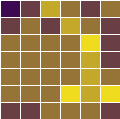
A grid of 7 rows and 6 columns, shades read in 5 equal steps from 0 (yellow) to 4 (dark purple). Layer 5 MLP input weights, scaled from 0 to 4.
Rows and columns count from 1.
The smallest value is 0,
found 3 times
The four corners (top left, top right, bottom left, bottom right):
4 2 3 3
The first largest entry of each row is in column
1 1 6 6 1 1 1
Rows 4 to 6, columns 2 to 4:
2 2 2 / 2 2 2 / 2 2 0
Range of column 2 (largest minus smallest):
1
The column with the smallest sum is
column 5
